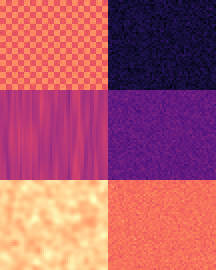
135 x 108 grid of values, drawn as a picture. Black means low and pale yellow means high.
The table splits into 3 rows of 2 panels. Panel 1,1: high, checkered. Panel 1,2: very low, fine-grained, faint in contrast. Panel 2,1: middling, streaked downward, faint in contrast. Panel 2,2: low, fine-grained, faint in contrast. Panel 3,1: very high, blotchy, faint in contrast. Panel 3,2: high, fine-grained, faint in contrast.
